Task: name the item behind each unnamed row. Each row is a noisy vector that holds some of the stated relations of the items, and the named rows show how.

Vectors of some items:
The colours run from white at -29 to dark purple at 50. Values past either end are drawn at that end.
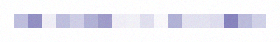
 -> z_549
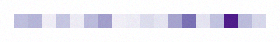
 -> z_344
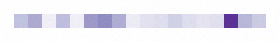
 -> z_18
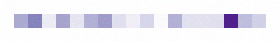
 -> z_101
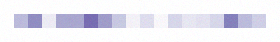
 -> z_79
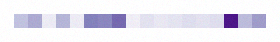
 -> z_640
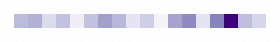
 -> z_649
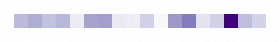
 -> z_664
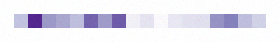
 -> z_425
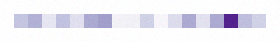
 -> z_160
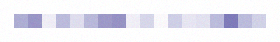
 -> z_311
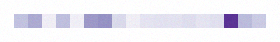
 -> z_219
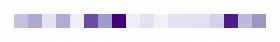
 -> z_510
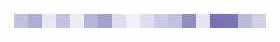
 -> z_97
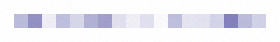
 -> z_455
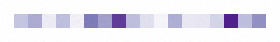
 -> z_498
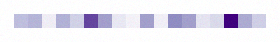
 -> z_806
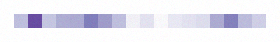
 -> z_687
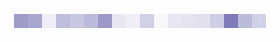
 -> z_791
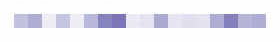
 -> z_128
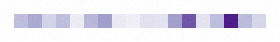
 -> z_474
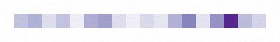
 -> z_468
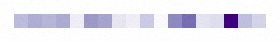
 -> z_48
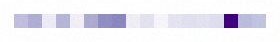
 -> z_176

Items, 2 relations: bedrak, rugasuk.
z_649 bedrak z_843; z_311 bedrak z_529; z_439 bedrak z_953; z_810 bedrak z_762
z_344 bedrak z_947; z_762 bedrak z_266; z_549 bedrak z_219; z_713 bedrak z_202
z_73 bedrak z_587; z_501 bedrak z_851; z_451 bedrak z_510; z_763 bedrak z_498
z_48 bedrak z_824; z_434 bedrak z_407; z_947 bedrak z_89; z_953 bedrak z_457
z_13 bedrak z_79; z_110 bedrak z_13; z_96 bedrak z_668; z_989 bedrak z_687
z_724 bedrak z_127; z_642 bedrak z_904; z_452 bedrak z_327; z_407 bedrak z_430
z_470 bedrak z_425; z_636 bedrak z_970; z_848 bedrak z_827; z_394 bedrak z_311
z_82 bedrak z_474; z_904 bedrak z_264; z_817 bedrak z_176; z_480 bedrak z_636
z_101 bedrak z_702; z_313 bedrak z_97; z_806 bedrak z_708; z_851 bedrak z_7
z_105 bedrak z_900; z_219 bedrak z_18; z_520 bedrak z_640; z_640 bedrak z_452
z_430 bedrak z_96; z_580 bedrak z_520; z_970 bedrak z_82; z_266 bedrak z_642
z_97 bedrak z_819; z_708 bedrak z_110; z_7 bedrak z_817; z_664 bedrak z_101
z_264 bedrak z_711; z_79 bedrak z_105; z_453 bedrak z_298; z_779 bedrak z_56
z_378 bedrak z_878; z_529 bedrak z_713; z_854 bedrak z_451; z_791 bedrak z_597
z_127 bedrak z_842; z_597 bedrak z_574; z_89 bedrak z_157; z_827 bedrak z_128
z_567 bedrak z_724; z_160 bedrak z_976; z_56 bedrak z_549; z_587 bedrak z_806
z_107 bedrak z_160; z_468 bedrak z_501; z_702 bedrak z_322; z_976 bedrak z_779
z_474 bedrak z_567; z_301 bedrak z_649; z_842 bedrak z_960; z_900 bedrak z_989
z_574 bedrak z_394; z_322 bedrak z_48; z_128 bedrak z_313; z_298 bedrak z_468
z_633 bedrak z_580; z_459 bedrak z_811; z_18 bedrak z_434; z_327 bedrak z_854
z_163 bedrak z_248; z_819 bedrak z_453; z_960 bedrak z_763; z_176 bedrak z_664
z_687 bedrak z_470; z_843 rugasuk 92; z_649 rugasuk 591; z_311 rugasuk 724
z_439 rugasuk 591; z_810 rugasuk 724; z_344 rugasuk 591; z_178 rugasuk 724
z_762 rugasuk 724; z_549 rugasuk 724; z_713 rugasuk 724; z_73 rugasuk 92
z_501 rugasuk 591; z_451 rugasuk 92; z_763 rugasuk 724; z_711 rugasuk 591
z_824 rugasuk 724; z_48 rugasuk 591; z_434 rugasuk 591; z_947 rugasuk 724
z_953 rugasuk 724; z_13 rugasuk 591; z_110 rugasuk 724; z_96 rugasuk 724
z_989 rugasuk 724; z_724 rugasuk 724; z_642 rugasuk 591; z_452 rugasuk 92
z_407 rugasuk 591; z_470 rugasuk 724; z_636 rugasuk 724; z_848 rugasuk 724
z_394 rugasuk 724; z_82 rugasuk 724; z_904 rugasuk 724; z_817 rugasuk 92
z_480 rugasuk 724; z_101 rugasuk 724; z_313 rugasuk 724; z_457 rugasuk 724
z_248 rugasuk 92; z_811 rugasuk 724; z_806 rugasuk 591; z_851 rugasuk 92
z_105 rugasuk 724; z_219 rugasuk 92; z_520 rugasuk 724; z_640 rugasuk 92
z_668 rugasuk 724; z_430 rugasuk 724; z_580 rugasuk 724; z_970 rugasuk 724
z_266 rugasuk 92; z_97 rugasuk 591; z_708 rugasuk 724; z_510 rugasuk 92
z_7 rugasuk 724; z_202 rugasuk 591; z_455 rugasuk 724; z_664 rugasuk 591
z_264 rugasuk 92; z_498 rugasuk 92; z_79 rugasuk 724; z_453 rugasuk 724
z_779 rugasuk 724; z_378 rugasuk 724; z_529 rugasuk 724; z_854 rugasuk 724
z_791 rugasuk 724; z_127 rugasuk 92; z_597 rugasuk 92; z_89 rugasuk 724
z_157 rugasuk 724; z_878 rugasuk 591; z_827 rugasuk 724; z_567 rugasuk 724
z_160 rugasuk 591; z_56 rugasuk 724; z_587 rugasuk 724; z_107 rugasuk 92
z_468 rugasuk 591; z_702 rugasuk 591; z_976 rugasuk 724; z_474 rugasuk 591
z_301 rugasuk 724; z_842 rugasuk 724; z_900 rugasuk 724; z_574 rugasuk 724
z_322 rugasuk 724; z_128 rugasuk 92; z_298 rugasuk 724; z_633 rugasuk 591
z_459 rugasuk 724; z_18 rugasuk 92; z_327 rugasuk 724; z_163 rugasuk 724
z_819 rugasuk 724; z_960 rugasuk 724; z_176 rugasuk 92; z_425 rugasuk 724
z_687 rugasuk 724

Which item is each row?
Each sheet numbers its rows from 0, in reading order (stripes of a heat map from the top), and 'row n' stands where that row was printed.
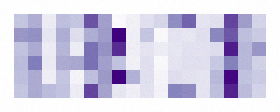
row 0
z_439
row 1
z_811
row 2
z_451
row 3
z_105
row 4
z_843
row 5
z_878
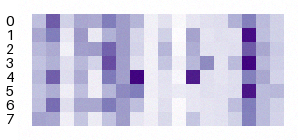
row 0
z_989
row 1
z_322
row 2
z_708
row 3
z_13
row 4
z_668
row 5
z_851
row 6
z_900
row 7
z_163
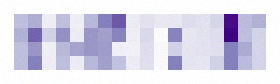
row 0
z_597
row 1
z_824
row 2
z_378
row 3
z_157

